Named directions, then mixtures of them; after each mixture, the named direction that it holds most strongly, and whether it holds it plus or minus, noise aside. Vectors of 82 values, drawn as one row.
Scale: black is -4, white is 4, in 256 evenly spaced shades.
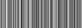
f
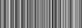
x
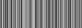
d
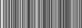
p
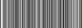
p, plus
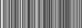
p, plus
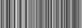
x, minus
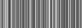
d, minus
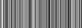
d, plus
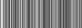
p, plus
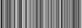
x, minus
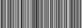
f, plus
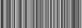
x, minus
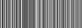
d, minus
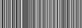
d, minus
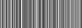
f, minus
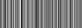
f, plus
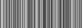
p, plus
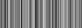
d, plus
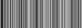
p, minus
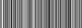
d, plus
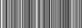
p, plus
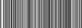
p, plus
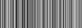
x, plus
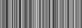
f, minus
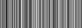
f, minus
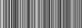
p, plus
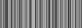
d, plus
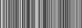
p, plus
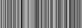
f, plus
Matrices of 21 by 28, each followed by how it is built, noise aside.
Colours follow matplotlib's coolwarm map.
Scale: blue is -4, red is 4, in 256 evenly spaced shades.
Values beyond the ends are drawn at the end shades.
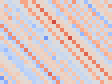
Toeplitz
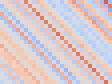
Toeplitz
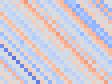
Toeplitz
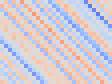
Toeplitz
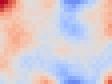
smooth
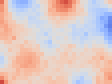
smooth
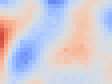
smooth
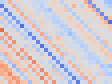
Toeplitz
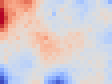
smooth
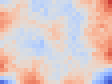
smooth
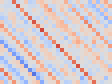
Toeplitz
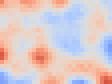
smooth
